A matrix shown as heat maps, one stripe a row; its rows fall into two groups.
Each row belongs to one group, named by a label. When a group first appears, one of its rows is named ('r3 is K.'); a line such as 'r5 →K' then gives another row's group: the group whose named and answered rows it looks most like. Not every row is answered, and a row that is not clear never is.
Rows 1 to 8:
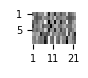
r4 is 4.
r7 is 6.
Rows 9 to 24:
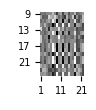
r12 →6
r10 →4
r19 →6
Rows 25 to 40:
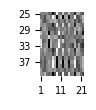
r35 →6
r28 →6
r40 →6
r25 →6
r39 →4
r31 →4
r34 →6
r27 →4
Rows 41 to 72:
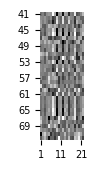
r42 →6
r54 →6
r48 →4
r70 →6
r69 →4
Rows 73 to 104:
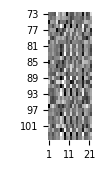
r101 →4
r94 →4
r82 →6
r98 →6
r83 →6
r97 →6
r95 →4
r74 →4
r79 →4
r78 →6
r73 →4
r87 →6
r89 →6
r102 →6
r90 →4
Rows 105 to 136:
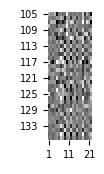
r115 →6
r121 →4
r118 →6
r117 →4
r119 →4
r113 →6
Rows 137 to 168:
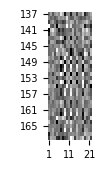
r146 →4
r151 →6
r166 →6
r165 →6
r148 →6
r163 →4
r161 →6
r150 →6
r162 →6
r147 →4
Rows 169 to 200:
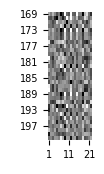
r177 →6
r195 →6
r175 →6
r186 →4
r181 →4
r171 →4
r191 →4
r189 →6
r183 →6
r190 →6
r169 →6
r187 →4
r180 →4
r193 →4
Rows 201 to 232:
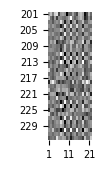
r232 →4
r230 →6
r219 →4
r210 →6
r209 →6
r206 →6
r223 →6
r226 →4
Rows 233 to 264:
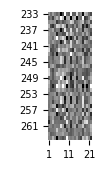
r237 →6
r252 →4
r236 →4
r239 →4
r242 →4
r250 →4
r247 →4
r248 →4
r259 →6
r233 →6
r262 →4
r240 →6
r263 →4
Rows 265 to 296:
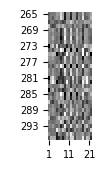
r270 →6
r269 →6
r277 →6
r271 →6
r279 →6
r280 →6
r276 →6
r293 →6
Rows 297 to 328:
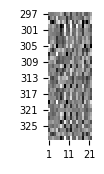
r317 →6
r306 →4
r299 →4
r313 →4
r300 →6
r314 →4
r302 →6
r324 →6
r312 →6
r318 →6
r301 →6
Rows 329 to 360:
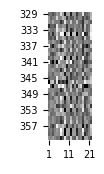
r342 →4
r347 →4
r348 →6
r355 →6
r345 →4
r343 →6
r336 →6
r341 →4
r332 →4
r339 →4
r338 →6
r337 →4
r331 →6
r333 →4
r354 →4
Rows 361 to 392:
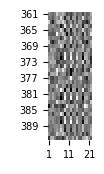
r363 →4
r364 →6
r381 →6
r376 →4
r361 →4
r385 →6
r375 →4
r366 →4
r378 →4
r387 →6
